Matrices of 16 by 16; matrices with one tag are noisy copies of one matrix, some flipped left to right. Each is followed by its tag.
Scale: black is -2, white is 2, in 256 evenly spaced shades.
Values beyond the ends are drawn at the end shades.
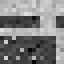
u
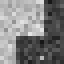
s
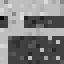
u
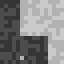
s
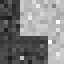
s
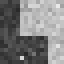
s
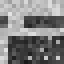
u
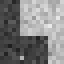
s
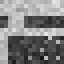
u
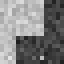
s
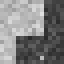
s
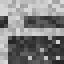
u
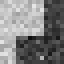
s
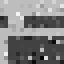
u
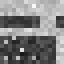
u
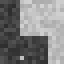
s
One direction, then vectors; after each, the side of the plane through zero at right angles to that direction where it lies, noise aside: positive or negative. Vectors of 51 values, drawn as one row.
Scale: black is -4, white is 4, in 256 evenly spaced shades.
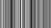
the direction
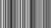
positive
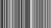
negative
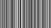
positive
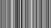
negative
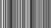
positive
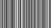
positive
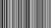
negative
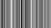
negative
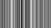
negative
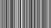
positive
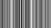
negative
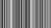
negative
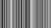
negative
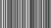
positive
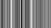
negative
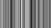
positive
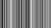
negative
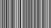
positive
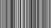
positive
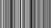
positive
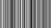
positive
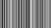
negative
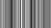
positive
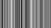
negative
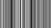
positive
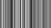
positive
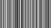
negative
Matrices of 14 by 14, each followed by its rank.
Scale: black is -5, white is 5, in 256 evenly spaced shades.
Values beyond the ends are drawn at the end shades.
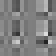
one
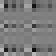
one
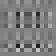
one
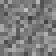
full rank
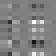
one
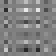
one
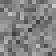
full rank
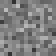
full rank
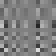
one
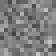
full rank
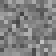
full rank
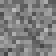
full rank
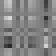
one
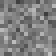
full rank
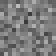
full rank
